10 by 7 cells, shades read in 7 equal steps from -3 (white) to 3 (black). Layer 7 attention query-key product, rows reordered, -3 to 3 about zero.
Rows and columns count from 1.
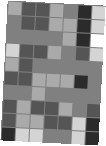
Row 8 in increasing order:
-1 -1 0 1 1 1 1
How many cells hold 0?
22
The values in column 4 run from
-1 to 1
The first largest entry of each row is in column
6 6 6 2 2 6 1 1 7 1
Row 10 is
2 -2 -2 0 0 -2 2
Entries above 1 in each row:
1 1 1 0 0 1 0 0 1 2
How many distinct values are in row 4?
4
